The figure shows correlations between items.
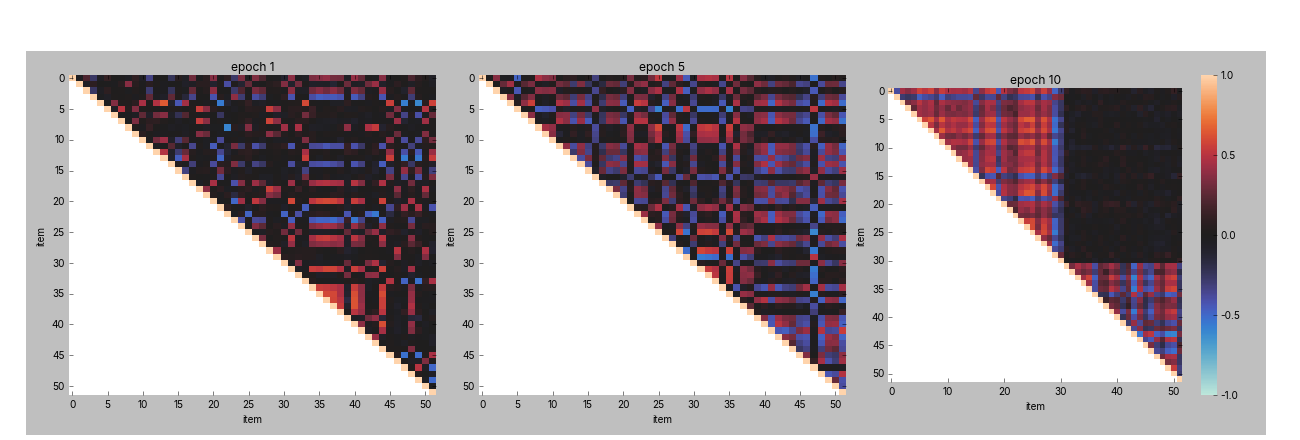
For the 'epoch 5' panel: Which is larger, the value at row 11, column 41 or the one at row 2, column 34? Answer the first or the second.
the second
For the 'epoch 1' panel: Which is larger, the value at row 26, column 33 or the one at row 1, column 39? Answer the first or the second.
the second
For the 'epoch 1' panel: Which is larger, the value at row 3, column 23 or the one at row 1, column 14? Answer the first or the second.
the first
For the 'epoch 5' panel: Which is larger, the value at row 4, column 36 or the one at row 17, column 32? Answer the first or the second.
the first
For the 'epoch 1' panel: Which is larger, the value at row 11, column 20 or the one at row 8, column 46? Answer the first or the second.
the second
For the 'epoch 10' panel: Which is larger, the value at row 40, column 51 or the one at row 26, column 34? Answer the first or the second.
the second
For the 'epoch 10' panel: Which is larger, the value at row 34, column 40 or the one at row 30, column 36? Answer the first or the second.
the first
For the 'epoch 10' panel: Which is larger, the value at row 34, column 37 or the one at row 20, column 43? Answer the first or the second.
the first
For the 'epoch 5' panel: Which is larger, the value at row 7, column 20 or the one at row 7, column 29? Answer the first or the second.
the second
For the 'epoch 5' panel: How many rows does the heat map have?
52
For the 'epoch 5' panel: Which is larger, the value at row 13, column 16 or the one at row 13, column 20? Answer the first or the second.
the second
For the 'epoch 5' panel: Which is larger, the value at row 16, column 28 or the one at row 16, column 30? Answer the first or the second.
the second
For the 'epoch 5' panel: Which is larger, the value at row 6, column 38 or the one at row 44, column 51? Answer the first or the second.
the first
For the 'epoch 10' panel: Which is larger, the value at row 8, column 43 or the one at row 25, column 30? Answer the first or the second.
the first
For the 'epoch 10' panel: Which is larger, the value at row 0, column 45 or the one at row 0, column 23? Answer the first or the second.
the second
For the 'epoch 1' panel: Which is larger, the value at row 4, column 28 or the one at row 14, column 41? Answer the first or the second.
the first
